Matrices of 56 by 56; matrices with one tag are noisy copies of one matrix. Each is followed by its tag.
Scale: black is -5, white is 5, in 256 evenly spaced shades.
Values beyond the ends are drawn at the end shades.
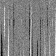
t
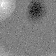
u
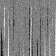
t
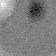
u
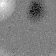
u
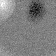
u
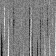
t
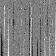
t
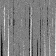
t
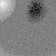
u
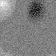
u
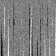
t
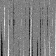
t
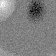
u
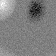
u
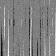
t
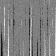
t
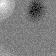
u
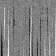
t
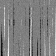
t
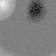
u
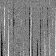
t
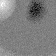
u
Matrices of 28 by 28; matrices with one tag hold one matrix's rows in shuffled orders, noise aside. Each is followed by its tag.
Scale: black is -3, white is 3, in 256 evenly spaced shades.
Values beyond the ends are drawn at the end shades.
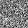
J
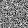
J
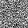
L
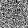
L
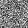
L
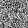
L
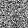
L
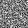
J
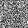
L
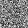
L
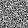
J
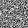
J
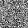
L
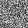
J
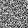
J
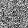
L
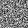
J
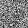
L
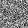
J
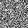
J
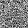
L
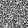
J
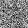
L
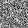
J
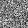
J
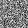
J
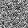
L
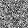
L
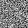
J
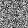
L
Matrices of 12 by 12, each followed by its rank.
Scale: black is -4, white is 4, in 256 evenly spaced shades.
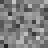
full rank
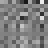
two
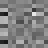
two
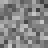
full rank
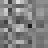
two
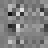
two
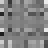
two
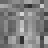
two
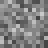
full rank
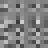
two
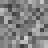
full rank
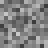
full rank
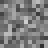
full rank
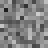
full rank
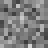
full rank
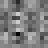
two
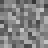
full rank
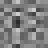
two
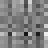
two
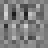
two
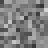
full rank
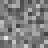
full rank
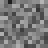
full rank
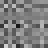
two
